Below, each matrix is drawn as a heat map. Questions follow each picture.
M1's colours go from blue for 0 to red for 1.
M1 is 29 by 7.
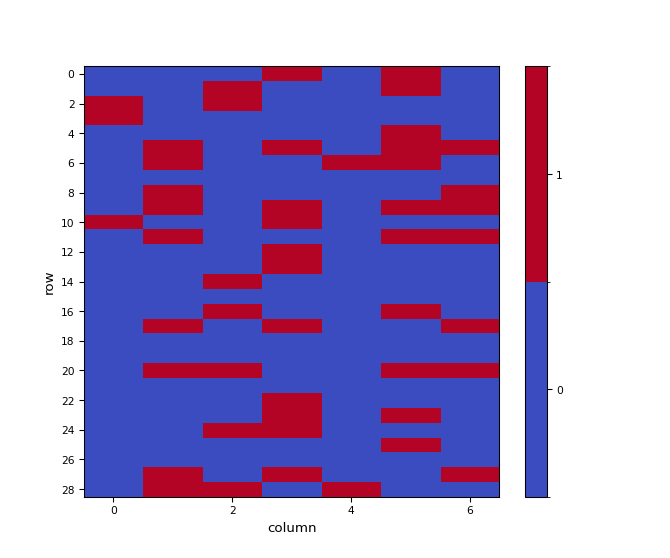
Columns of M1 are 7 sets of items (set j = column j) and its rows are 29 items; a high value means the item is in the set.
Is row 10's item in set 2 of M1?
no
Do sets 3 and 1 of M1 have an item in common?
yes
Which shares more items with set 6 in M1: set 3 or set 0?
set 3
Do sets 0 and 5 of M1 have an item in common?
no
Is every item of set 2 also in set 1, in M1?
no
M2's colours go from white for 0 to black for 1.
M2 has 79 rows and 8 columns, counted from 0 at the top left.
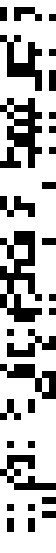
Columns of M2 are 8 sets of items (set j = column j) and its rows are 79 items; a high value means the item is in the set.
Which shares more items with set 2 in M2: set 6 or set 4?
set 4
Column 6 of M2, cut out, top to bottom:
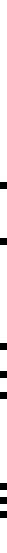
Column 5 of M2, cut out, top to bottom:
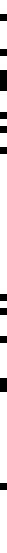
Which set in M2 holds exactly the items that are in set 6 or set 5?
7
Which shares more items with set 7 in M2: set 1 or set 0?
set 1
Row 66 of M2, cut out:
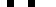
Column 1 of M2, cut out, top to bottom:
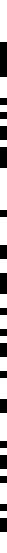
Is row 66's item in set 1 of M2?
yes
